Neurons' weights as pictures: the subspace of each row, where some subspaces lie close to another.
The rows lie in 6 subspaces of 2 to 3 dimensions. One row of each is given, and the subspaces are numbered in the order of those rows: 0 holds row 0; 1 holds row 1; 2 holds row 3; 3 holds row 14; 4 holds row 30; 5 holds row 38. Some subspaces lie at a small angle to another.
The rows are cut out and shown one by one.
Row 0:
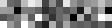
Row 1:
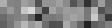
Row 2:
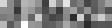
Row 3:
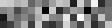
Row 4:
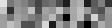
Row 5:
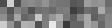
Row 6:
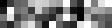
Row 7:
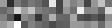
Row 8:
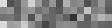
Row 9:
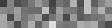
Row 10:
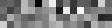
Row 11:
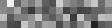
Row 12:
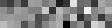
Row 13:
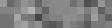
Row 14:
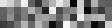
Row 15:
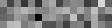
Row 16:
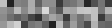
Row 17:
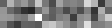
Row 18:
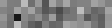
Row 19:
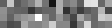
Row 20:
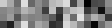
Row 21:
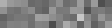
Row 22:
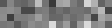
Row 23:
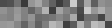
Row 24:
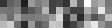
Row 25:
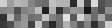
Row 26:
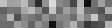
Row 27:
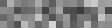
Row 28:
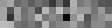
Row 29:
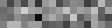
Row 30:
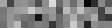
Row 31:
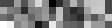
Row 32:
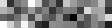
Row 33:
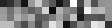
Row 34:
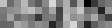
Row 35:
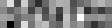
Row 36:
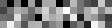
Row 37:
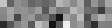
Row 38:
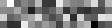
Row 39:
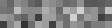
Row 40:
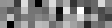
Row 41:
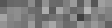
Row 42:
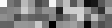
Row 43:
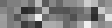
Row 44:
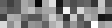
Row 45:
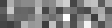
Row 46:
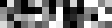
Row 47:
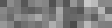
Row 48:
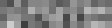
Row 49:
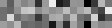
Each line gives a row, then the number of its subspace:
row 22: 3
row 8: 0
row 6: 2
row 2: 0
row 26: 3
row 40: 5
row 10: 5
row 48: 5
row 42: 0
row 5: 5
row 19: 4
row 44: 5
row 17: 1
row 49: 3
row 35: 5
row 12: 3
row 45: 2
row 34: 4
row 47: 4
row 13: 1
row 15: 1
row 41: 2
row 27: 0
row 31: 0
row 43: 1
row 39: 0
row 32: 0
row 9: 2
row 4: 2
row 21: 2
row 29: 1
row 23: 3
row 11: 5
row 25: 2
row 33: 3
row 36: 1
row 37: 5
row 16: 0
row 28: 2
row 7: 1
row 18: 1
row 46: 4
